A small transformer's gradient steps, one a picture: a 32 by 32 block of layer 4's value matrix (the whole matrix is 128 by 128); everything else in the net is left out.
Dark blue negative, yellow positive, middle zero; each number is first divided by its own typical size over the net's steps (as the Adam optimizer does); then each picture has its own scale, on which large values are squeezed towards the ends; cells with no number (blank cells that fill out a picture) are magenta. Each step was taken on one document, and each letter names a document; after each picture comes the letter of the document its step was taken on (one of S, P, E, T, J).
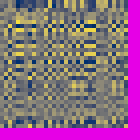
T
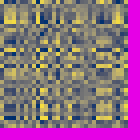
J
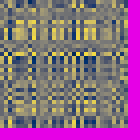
T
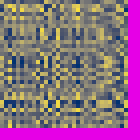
J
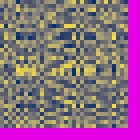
T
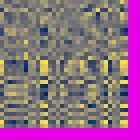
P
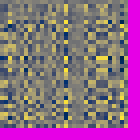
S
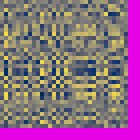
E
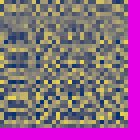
J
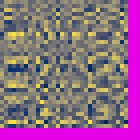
P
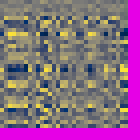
P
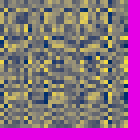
E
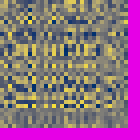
T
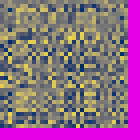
T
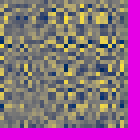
S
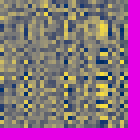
S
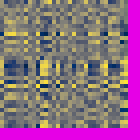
P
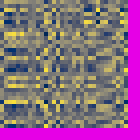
P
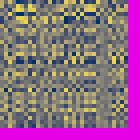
T
